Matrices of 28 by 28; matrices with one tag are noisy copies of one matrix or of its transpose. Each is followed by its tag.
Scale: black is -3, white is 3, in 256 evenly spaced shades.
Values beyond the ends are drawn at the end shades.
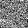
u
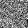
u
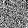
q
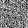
q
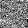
u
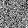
q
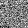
q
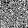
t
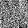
u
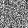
q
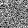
q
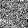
u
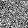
t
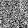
u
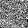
u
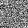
q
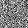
q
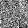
u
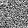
q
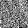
u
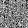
q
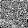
u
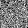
t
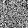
q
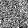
u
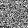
q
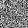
q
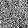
u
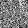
u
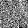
u
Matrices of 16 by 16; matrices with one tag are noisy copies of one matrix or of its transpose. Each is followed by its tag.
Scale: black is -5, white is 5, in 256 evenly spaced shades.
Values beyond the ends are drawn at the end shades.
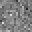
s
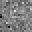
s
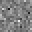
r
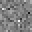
r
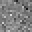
s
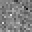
s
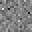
r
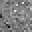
s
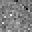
s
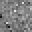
s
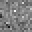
s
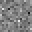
r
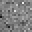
s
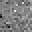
s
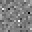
r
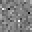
r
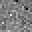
s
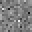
r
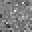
s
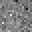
s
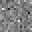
r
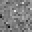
s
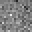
s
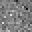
s
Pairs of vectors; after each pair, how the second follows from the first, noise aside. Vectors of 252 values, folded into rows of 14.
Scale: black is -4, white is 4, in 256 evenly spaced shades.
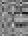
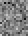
shuffled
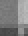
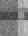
wrapped around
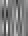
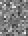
shuffled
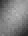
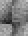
wrapped around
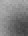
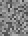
shuffled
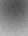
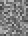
shuffled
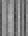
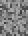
shuffled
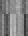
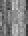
wrapped around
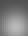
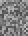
shuffled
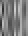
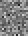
shuffled
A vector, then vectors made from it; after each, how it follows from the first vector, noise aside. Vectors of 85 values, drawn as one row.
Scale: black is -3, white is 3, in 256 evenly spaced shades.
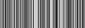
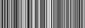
reversed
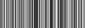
negated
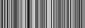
reversed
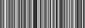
sign-scrambled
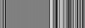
partly zeroed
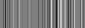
partly zeroed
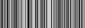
reversed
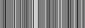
partly zeroed
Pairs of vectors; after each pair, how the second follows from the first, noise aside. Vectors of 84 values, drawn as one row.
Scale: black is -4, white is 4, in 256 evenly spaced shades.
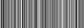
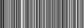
sign-scrambled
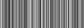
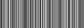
sign-scrambled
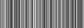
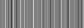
partly zeroed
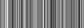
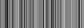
sign-scrambled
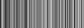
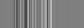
partly zeroed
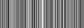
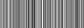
sign-scrambled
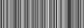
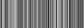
sign-scrambled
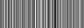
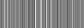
partly zeroed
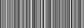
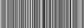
sign-scrambled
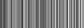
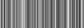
sign-scrambled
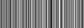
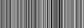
sign-scrambled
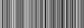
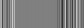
partly zeroed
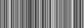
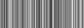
sign-scrambled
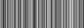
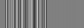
partly zeroed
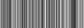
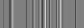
partly zeroed
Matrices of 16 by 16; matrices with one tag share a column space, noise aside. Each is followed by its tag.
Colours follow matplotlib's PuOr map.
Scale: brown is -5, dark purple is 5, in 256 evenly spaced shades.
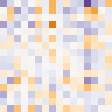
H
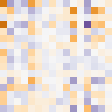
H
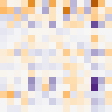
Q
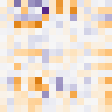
Q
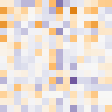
H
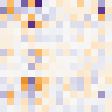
Q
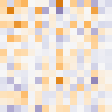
H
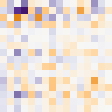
Q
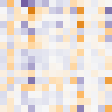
H
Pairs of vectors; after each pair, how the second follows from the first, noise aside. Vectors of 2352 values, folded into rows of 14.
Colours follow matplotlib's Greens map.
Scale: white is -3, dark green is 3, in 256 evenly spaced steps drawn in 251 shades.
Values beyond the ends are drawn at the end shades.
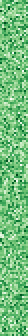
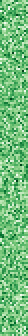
negated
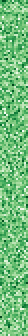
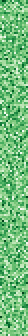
copied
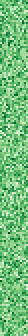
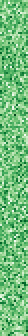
shuffled
